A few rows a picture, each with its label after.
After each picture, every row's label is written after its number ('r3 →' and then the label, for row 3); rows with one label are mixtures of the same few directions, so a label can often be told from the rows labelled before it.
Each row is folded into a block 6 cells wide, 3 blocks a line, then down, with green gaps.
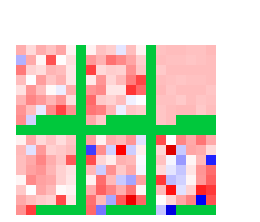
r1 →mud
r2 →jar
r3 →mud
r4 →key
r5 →mud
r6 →key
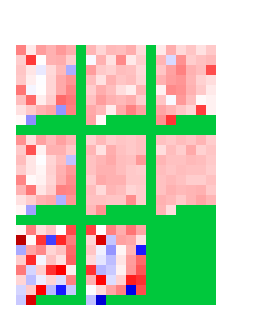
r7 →key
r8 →mud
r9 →key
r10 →key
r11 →key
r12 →mud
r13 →mud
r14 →key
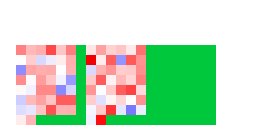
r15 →jar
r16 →mud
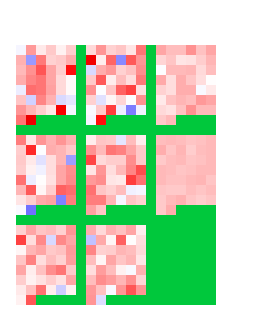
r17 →key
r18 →mud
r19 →jar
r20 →key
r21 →jar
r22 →mud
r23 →mud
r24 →mud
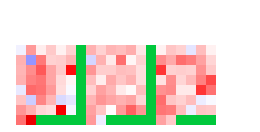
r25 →key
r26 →mud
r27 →jar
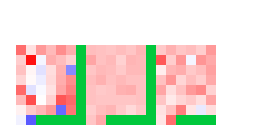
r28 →key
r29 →mud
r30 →mud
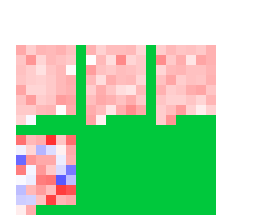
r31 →key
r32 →mud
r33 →mud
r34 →jar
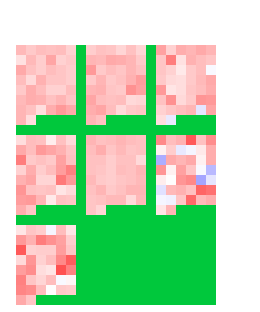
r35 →mud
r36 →jar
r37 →key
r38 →jar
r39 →key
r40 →jar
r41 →jar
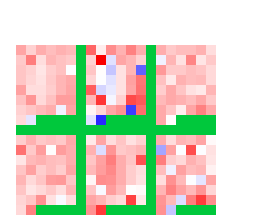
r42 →key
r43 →key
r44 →mud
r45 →mud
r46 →key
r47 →mud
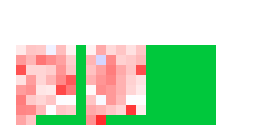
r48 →jar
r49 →key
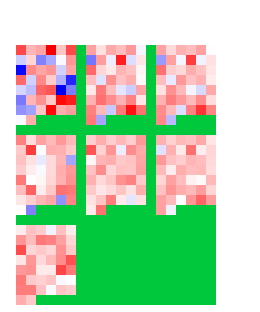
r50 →jar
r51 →mud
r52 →mud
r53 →key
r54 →mud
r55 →mud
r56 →jar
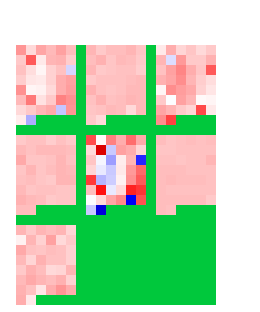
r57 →key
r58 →key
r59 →key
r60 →jar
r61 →key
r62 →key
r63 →mud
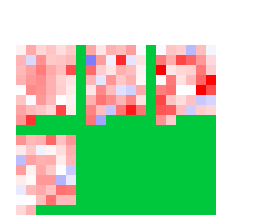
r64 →key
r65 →mud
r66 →jar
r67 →jar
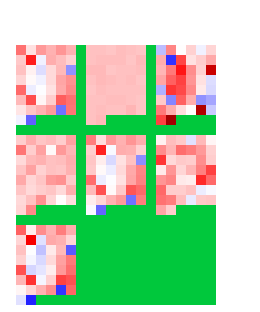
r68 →key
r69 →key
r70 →key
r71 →mud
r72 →key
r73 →jar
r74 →key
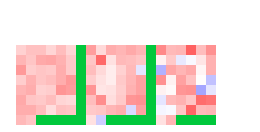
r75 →jar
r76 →key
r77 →jar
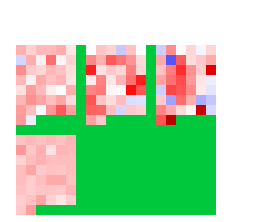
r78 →mud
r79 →jar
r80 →key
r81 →mud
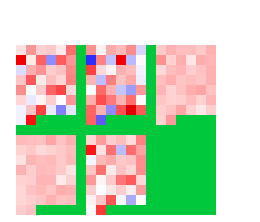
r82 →mud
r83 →mud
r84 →mud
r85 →jar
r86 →mud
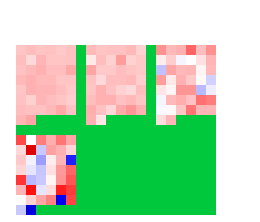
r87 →key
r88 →mud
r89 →jar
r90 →key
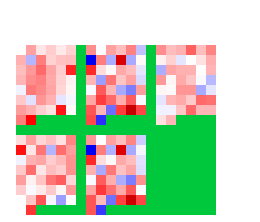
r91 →key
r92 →mud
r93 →jar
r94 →mud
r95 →mud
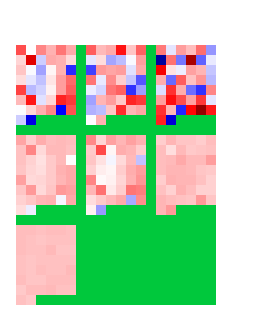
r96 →key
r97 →jar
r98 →mud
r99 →key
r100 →key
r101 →key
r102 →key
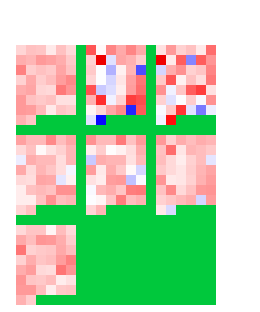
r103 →jar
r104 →key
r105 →mud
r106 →jar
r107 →jar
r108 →key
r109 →jar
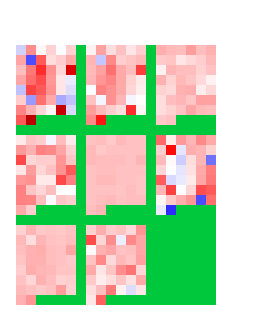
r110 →key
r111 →key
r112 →jar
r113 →jar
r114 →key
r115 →key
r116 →key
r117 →mud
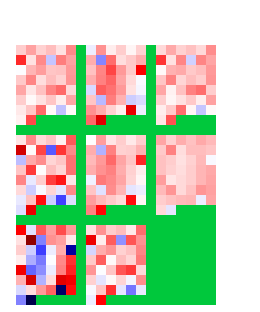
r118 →mud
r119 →key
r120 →mud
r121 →mud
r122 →key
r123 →key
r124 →key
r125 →mud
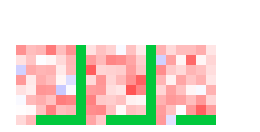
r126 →jar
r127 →jar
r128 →mud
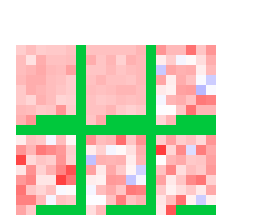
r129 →key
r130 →mud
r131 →jar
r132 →jar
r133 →jar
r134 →mud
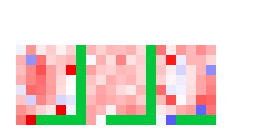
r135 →key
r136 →mud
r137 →key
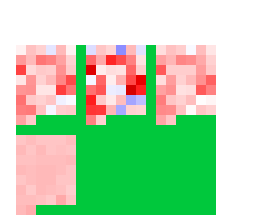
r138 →jar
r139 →jar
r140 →jar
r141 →key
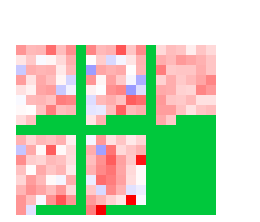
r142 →jar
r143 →jar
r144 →jar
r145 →mud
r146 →key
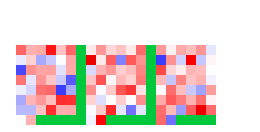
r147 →jar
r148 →mud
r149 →mud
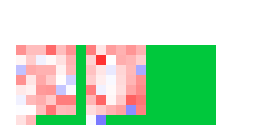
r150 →jar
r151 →key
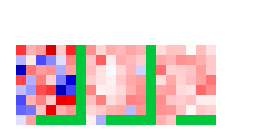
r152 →jar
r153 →key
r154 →jar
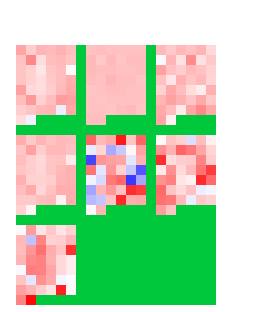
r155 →key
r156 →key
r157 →mud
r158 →key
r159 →jar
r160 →jar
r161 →key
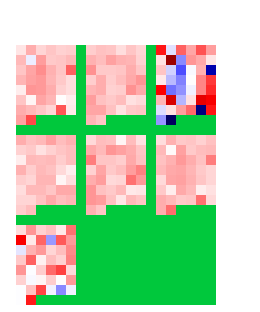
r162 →key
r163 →jar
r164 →key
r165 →jar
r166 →jar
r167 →key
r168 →mud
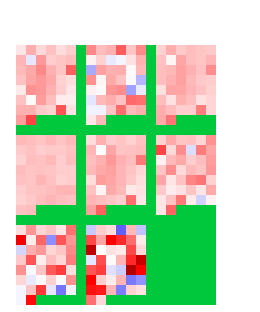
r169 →key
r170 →jar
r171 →key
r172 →jar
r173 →key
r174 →mud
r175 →mud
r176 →jar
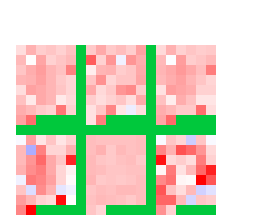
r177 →key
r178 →mud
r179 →key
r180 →key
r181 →key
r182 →jar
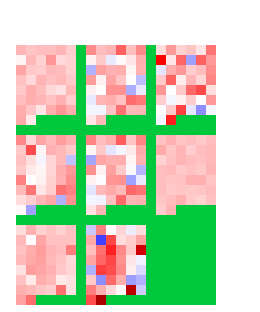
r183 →mud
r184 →jar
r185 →mud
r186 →key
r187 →jar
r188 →mud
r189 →key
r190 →key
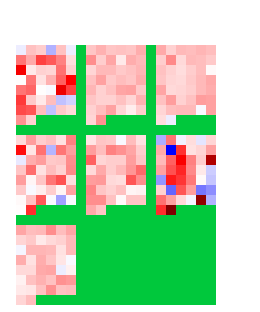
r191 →jar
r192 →mud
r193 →key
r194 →mud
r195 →jar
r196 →key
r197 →jar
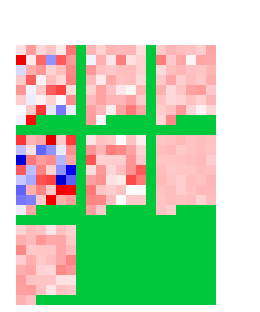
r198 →mud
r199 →mud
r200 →mud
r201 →jar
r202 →jar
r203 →key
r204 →jar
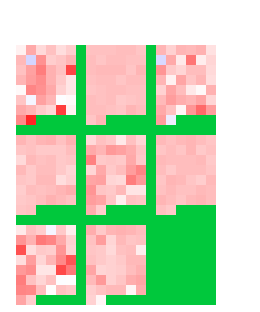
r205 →key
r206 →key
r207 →mud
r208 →jar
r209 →jar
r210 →mud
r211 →jar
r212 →key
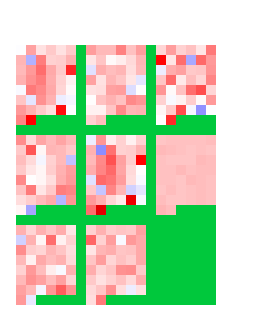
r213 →key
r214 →jar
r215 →mud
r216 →key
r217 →key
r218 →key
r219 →mud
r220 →mud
